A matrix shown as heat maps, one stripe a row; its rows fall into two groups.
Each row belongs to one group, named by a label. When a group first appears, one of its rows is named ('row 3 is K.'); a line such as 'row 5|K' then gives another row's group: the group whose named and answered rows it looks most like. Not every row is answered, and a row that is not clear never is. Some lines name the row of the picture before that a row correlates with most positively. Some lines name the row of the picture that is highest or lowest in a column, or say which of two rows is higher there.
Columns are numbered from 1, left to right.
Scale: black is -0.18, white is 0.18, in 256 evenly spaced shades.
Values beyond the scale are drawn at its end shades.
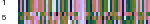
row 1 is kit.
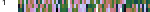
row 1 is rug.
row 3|kit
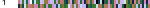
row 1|rug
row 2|kit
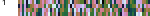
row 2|kit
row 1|rug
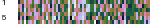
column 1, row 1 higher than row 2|No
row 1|kit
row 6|rug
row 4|kit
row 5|kit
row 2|rug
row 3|rug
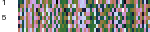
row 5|kit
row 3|rug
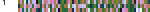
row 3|rug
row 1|rug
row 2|kit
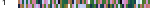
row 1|rug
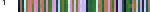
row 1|kit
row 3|kit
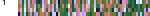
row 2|rug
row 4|kit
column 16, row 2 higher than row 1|No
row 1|rug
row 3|rug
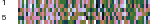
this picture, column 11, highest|5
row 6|rug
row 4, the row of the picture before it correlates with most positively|1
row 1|rug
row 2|rug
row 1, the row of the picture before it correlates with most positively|3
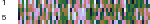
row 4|kit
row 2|rug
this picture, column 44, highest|4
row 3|kit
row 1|rug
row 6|rug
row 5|kit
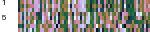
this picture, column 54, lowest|7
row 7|kit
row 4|rug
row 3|kit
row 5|rug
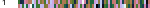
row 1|kit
